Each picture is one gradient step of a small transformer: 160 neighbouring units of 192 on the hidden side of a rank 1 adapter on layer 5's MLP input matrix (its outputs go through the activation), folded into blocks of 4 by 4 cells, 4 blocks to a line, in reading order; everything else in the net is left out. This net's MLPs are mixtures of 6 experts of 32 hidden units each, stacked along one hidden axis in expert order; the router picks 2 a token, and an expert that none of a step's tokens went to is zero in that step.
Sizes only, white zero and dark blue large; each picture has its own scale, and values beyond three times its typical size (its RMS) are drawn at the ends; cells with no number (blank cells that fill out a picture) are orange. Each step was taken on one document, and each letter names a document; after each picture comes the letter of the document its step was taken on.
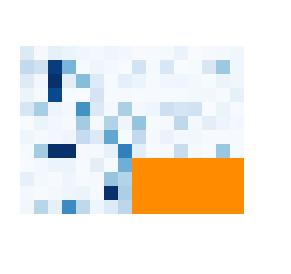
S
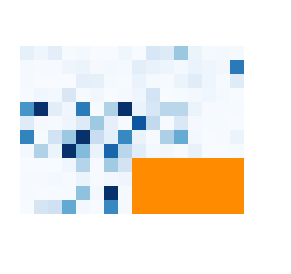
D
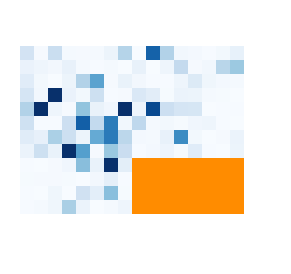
D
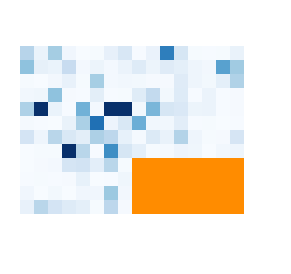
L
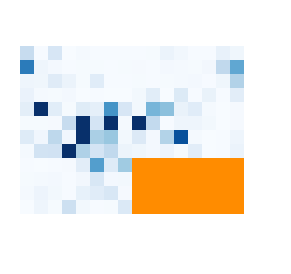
L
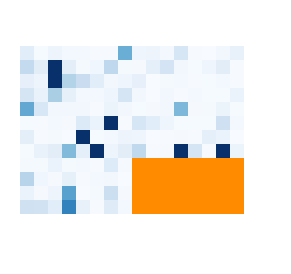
S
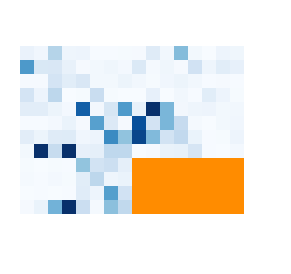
L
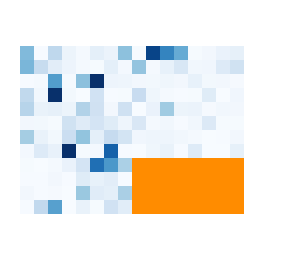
D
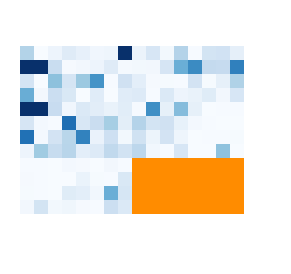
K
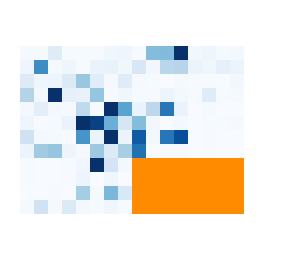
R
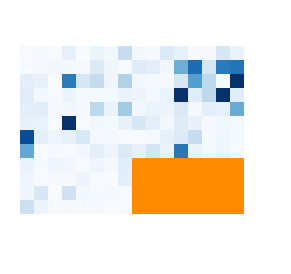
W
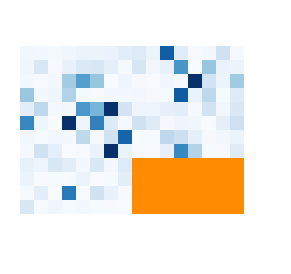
W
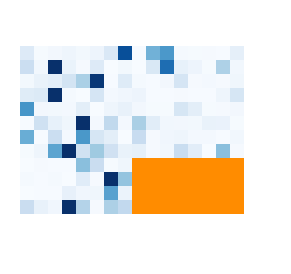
S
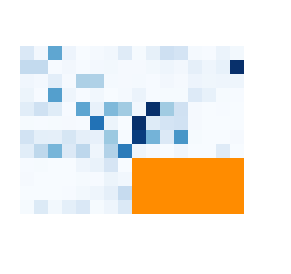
L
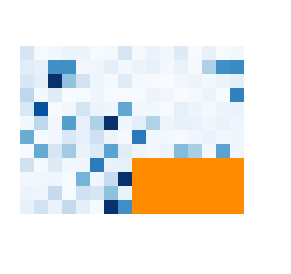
S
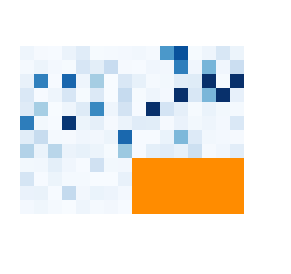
W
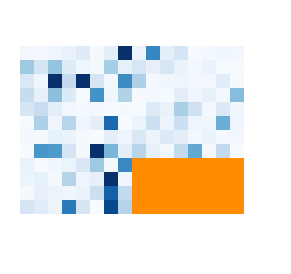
S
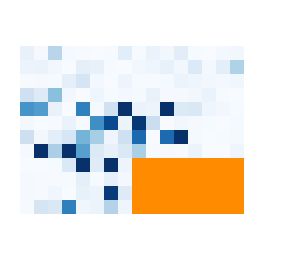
D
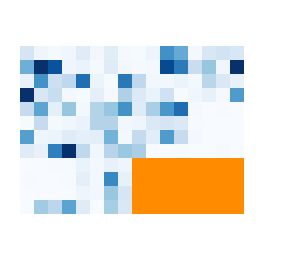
K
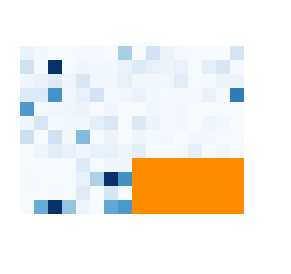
S
